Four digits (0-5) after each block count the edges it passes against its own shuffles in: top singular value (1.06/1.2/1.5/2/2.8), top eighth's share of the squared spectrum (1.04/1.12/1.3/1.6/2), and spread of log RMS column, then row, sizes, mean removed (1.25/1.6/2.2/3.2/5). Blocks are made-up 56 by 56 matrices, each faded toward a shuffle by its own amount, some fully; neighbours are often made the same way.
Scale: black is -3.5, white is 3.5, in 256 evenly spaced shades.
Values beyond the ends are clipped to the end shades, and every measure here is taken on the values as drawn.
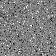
0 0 0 0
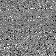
1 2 0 3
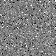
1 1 0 1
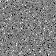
0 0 0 0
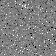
0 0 0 0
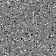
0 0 0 0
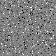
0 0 0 0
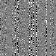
2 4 4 0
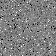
0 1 0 0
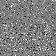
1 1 0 1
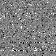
2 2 0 2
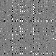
4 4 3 2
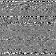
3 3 0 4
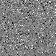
0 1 0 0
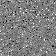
1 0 0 0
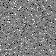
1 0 0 0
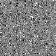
1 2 2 2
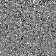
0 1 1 2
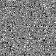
1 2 2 2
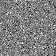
0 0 0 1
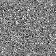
0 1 0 2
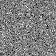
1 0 0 0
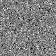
0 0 0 1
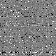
2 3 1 2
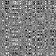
4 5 3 2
